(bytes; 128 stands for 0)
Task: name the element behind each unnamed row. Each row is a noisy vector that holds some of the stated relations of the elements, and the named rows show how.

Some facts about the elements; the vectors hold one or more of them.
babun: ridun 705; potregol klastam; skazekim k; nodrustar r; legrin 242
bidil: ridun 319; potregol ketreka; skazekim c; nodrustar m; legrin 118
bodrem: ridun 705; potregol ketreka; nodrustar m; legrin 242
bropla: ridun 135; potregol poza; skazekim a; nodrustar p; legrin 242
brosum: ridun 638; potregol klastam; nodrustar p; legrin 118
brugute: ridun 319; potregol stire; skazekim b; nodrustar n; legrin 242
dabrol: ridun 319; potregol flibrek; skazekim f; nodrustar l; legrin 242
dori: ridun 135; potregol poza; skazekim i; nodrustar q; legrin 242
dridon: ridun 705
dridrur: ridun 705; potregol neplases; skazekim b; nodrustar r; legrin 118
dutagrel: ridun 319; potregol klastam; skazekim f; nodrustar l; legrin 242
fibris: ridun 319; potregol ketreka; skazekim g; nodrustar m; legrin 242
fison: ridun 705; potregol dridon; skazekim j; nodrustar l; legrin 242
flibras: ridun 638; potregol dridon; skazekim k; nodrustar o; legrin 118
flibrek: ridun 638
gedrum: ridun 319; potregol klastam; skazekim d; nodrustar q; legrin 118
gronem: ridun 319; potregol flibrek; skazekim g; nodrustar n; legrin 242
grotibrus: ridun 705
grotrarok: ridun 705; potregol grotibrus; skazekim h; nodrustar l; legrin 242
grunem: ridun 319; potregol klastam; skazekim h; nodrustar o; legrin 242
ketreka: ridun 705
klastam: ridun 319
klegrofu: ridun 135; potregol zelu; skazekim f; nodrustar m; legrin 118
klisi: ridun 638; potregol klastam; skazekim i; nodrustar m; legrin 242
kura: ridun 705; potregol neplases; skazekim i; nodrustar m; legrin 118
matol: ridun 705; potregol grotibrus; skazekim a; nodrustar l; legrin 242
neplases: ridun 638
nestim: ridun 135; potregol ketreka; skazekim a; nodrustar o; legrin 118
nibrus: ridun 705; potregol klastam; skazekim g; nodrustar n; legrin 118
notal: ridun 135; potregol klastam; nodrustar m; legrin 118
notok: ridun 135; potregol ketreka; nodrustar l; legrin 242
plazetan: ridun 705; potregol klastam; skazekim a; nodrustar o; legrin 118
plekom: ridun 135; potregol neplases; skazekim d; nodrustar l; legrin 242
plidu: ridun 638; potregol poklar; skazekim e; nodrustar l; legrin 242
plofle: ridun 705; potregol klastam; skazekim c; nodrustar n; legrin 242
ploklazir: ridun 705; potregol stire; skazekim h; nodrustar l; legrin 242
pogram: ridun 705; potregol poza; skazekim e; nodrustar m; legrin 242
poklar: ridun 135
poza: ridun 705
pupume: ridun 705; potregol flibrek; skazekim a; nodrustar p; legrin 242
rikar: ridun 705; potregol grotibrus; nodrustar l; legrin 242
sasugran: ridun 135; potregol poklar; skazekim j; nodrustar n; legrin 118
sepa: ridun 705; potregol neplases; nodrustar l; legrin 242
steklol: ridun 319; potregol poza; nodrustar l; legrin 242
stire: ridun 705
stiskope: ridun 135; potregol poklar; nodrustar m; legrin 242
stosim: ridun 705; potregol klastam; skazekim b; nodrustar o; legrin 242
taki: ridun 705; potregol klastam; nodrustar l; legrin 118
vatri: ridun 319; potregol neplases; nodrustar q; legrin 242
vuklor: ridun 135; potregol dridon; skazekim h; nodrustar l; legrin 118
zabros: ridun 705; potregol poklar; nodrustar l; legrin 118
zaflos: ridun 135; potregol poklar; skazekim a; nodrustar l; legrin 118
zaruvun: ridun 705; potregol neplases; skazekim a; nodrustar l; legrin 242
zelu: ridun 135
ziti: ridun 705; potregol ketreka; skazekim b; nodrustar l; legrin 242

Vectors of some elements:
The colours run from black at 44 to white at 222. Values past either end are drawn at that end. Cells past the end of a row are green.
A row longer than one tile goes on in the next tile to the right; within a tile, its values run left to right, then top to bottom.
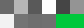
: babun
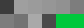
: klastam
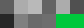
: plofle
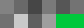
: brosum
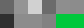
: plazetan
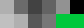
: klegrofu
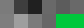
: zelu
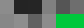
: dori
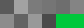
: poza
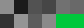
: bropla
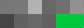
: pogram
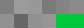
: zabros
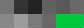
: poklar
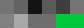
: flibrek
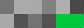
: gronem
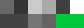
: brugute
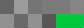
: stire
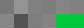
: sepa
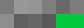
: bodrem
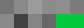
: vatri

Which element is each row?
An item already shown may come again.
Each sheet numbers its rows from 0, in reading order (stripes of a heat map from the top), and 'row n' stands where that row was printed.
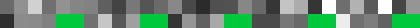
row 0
plazetan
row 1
brosum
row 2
plidu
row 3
brugute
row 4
babun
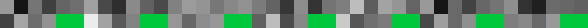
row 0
nestim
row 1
sasugran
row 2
zabros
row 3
klisi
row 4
fison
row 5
nestim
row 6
notok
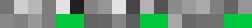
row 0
gedrum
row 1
bidil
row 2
kura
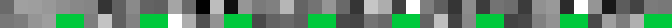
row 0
taki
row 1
notal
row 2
flibras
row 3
pogram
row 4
brugute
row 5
klisi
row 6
ziti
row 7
zaflos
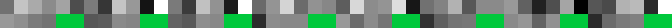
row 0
nibrus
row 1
dridrur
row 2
dridrur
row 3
plazetan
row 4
dutagrel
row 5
pupume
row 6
plekom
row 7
stosim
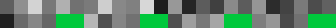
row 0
grunem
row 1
dabrol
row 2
vuklor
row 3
stiskope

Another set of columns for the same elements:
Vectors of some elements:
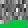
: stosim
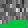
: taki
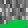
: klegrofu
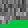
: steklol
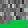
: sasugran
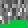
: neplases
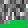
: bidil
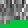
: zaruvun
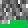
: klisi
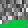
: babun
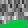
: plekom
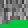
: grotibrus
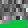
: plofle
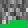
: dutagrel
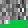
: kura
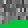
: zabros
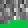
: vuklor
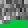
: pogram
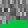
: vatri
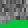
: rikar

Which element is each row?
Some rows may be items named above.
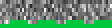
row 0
kura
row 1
stosim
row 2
brosum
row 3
flibras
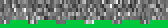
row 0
zaflos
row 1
dutagrel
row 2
bodrem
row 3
klisi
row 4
ziti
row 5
notal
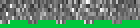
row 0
nibrus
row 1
notok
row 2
plazetan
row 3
dridrur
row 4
zabros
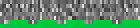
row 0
dori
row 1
nestim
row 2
brosum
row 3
brugute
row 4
zaflos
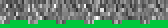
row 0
plidu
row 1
flibras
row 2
stiskope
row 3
gedrum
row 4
dabrol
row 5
notal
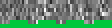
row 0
fison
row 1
grunem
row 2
bropla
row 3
klastam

